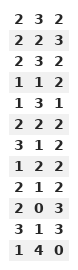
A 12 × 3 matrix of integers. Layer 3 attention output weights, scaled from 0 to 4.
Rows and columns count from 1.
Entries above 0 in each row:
3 3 3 3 3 3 3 3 3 2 3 2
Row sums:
7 7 7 4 5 6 6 5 5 5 7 5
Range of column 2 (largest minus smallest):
4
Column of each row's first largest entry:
2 3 2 3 2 1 1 2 1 3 1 2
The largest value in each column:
3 4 3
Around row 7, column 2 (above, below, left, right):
2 2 3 2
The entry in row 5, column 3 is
1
